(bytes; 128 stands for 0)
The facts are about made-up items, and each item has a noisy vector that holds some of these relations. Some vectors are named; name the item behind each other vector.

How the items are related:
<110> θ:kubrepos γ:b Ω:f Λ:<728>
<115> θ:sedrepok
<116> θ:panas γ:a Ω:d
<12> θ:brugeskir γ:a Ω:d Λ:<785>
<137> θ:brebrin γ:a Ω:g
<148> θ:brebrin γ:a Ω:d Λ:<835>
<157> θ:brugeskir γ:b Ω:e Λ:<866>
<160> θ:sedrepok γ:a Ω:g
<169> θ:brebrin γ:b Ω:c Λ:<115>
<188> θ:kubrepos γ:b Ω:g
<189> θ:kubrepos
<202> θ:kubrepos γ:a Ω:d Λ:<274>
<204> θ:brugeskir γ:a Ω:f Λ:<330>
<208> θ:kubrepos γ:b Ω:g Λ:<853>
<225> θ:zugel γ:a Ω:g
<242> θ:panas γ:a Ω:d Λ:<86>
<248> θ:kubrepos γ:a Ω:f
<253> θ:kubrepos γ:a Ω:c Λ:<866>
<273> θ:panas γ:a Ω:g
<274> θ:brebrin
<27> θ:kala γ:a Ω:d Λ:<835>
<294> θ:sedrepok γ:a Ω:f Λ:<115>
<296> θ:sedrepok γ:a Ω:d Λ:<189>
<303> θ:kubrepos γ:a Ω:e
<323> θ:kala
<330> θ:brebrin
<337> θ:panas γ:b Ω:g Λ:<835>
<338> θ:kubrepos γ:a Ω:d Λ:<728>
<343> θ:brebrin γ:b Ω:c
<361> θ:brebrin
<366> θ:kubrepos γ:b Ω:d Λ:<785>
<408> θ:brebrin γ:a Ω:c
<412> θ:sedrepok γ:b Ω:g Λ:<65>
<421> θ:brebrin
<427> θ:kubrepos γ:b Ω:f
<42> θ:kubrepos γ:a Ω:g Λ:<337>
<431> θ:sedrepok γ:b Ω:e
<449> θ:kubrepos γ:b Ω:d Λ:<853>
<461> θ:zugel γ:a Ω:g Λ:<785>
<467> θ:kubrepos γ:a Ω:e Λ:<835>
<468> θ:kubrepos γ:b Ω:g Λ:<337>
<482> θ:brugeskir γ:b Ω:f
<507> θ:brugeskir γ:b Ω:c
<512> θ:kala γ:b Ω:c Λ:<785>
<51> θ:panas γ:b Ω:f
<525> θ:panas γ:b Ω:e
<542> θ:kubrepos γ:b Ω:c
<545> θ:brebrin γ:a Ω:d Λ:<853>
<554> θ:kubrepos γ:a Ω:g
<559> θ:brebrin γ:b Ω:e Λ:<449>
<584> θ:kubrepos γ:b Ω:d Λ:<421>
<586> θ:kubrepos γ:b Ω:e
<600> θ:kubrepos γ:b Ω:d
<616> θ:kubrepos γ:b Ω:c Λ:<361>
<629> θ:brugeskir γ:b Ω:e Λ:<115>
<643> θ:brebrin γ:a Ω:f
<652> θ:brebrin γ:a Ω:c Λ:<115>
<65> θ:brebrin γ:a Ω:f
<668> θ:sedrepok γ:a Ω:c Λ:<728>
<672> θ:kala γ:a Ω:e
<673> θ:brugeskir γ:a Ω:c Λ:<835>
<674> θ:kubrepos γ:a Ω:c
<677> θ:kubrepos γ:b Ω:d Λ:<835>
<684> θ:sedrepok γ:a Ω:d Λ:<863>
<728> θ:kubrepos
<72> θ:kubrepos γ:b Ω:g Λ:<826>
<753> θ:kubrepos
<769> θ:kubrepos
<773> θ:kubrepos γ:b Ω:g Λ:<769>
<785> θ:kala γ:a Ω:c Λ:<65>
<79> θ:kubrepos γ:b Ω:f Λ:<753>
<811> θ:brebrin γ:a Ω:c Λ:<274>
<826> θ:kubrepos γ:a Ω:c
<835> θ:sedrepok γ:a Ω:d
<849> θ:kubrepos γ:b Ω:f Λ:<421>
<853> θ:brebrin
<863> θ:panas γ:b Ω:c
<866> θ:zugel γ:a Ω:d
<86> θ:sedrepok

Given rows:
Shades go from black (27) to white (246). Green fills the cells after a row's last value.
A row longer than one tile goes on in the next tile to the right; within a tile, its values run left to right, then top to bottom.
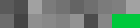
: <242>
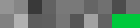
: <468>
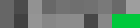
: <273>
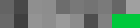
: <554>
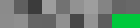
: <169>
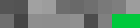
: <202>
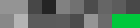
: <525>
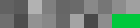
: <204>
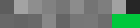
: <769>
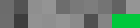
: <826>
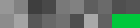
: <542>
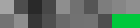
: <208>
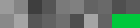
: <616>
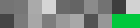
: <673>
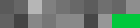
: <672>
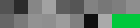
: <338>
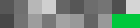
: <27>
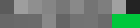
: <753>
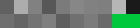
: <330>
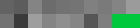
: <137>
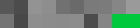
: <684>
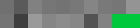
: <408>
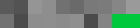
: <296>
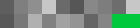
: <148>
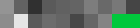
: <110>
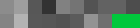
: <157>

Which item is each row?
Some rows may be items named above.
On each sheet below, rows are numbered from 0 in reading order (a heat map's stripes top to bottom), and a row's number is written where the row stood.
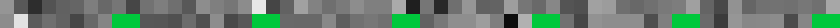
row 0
<110>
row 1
<853>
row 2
<86>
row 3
<668>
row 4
<202>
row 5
<273>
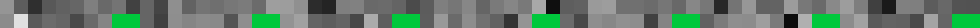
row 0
<110>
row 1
<225>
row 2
<343>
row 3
<728>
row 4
<303>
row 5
<668>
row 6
<863>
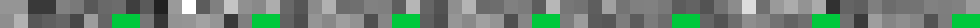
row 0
<431>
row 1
<294>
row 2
<42>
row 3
<42>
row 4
<629>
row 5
<115>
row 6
<137>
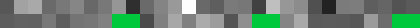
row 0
<323>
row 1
<467>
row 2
<507>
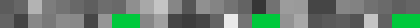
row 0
<672>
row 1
<512>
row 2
<412>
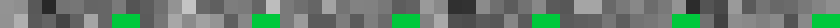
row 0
<482>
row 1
<835>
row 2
<629>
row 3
<559>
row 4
<323>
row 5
<866>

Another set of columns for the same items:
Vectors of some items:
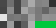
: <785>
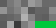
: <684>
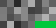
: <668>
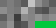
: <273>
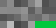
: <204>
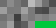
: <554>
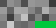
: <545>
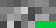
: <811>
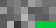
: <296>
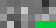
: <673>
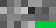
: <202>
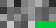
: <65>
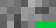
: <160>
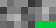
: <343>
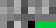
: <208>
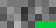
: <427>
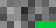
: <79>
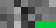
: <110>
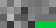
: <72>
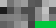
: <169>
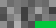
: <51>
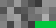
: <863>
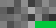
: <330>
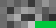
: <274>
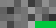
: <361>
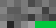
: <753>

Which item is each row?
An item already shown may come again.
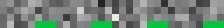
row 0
<137>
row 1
<27>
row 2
<785>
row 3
<343>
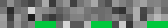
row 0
<853>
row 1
<643>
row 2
<652>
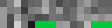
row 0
<449>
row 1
<672>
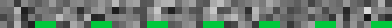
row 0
<110>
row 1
<366>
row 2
<169>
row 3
<169>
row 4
<412>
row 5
<86>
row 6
<853>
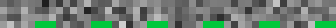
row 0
<467>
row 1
<338>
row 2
<652>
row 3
<323>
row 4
<157>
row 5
<866>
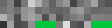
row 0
<461>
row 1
<643>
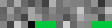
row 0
<337>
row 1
<148>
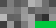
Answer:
<12>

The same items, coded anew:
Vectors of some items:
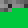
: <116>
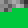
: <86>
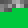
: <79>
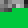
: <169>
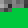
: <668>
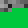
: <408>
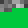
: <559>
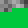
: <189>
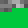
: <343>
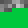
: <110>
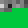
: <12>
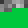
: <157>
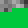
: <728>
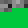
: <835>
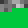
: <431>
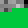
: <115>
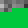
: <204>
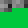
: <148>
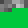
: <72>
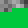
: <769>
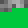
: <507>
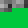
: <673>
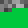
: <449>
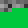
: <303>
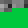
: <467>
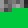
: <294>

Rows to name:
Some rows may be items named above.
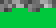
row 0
<449>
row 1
<412>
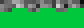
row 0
<412>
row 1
<672>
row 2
<461>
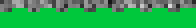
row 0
<677>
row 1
<853>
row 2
<545>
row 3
<652>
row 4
<208>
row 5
<65>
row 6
<785>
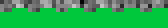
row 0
<559>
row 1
<677>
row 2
<115>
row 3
<366>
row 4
<42>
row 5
<835>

